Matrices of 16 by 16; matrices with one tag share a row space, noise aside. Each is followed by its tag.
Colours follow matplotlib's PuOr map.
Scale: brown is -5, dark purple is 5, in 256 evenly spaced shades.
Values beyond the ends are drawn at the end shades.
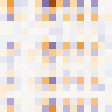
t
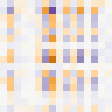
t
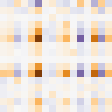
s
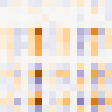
s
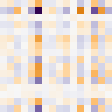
s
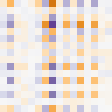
t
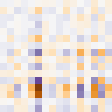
s
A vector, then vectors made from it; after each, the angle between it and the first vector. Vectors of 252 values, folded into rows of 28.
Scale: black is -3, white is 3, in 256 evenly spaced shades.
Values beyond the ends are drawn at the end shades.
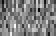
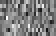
partly aligned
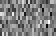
orthogonal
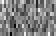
nearly opposite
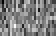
nearly parallel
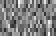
partly opposed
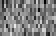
nearly parallel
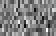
orthogonal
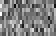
orthogonal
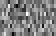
orthogonal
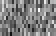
nearly opposite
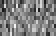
nearly parallel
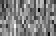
nearly parallel
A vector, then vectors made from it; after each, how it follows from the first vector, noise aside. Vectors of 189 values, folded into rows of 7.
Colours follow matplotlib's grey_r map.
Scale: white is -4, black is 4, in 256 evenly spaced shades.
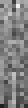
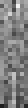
copied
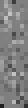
partly zeroed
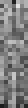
copied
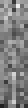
copied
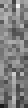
copied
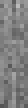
shrunk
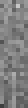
shrunk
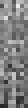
copied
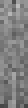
shrunk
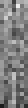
copied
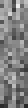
copied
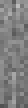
shrunk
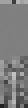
partly zeroed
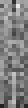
copied
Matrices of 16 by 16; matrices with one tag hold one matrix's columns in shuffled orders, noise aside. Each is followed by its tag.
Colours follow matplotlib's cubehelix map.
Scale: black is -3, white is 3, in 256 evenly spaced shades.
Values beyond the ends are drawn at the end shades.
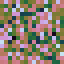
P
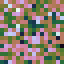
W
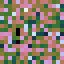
W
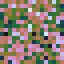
W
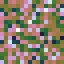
P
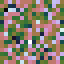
P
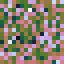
P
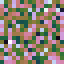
P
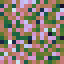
P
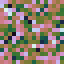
P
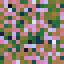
P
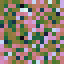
P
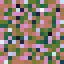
P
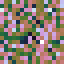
P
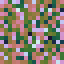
P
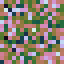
P
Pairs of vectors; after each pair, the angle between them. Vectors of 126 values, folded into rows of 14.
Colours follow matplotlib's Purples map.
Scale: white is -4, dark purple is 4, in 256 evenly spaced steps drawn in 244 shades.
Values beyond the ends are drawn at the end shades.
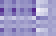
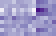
nearly opposite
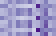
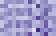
nearly parallel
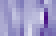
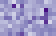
partly aligned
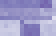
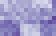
nearly opposite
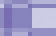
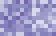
partly aligned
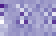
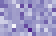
partly aligned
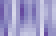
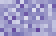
orthogonal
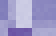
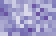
partly aligned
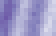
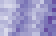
nearly opposite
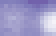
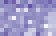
partly aligned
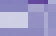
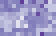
partly aligned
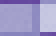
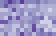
partly aligned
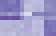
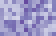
partly opposed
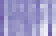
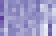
nearly parallel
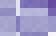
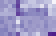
nearly opposite
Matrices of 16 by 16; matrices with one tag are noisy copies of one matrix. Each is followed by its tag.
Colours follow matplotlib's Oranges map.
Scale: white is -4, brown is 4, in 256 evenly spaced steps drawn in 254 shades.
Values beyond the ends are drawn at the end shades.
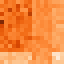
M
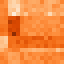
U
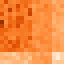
M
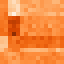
U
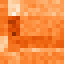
U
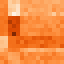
U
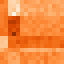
U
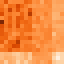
M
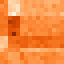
U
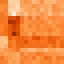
U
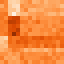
U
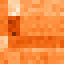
U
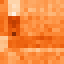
U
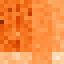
M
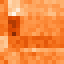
U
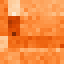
U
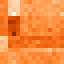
U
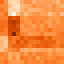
U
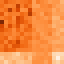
M
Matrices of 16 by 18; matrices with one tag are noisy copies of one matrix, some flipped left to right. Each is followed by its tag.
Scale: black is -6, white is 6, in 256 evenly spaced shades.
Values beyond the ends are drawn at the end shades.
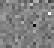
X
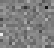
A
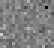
A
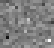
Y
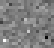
Y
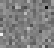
A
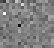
X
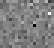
X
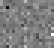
A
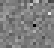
X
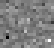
Y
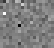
X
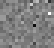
X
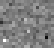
Y
